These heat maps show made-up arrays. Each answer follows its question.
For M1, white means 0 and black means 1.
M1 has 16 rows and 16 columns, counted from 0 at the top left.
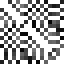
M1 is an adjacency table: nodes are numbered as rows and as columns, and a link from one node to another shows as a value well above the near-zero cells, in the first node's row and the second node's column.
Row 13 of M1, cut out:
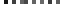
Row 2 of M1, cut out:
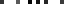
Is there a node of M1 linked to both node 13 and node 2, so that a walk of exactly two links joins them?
no
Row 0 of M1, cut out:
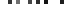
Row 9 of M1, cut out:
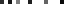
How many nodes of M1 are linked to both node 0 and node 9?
5
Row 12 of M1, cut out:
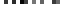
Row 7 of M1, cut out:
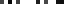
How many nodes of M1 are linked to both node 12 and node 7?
1
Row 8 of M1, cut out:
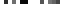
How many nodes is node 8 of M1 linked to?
8
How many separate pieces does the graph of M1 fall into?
1
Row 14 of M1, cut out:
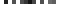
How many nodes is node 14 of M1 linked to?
9
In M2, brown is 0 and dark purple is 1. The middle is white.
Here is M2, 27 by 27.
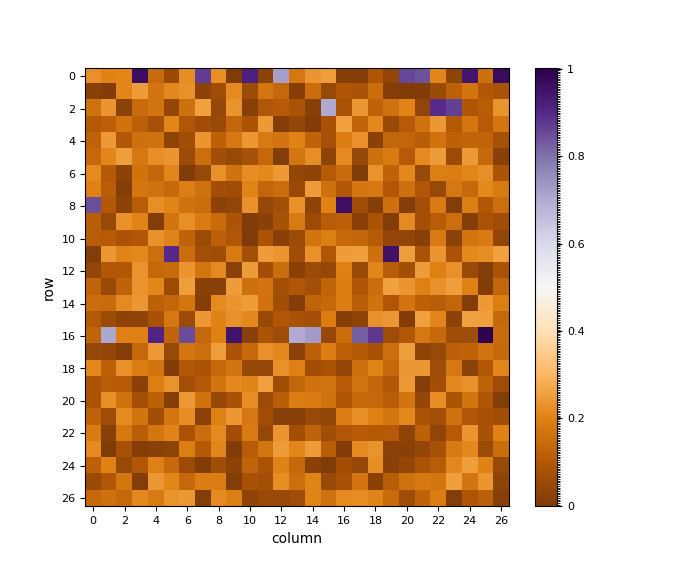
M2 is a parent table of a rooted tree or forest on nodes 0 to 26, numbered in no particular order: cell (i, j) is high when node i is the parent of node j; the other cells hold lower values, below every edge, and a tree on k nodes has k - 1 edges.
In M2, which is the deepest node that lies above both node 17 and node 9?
16
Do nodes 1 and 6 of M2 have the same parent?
yes
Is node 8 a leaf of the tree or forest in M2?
no
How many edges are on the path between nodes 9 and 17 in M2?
2
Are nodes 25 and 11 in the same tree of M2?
no
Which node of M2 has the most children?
16
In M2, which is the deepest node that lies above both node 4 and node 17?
16
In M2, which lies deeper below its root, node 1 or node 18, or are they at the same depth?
the same depth
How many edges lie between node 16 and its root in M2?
1
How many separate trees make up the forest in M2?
3
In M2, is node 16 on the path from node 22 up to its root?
no
